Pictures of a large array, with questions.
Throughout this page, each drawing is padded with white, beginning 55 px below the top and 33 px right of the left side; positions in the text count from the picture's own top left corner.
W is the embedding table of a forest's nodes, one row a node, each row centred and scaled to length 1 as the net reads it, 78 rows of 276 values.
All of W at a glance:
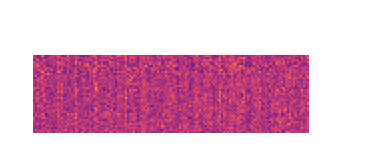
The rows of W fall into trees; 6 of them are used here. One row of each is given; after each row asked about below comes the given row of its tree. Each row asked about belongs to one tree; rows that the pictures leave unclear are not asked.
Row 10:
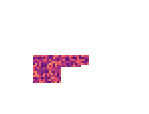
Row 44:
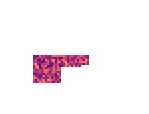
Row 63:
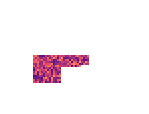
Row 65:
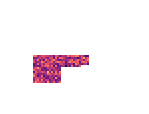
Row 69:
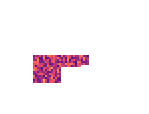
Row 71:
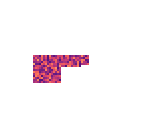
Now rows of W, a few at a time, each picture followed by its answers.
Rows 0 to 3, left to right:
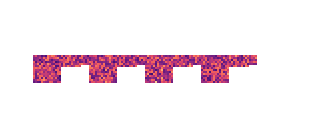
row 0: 69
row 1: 69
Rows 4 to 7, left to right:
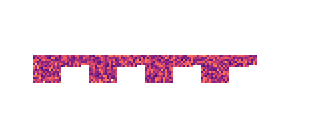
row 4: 10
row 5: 44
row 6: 63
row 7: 65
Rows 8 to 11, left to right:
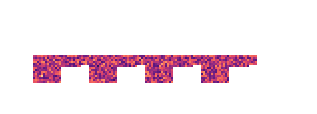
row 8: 65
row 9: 65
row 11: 10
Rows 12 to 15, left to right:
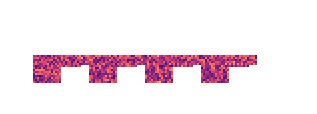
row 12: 63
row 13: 44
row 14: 44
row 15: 44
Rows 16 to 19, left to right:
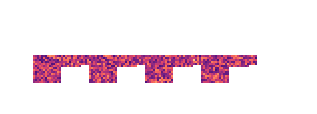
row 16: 69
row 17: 69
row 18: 44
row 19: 71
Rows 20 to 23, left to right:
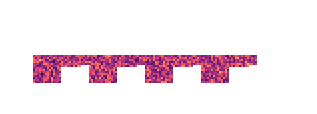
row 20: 63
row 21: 69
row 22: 71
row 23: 69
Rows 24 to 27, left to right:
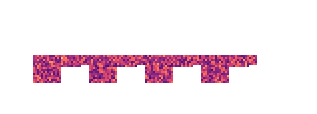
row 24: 10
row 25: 44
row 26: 44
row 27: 71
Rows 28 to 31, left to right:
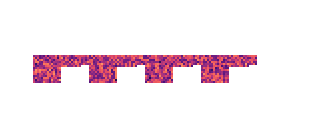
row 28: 63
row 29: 44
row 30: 44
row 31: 71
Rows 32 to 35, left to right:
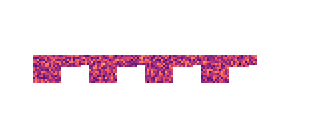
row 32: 65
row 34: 63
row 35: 63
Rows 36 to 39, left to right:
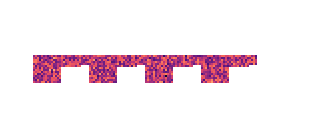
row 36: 63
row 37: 10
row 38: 65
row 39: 44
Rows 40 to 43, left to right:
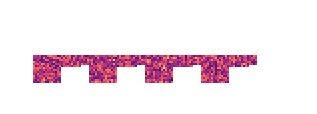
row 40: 69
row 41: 44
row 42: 65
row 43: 10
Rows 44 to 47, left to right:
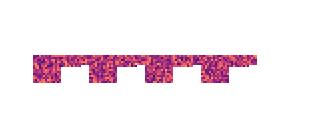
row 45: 10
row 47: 10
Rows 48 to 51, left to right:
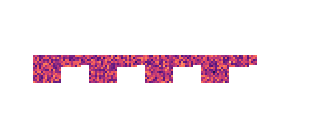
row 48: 63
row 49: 65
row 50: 71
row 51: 10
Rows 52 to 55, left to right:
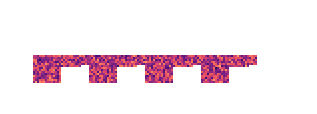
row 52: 44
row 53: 63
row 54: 63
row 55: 71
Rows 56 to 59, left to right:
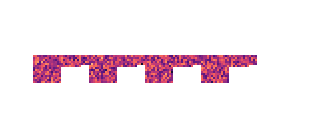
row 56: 63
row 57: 10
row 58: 69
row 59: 69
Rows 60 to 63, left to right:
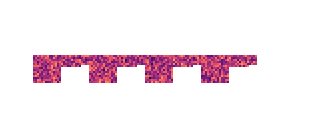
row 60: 10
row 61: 69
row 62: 44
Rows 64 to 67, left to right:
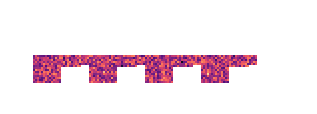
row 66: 10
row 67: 63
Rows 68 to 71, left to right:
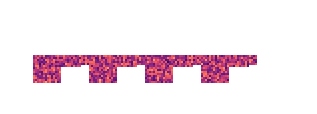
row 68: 44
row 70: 63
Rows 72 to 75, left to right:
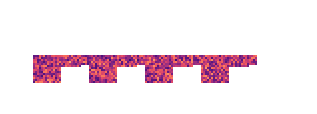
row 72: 44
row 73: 63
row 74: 63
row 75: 10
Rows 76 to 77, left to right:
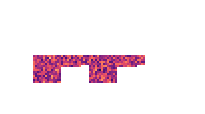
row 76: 69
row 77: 71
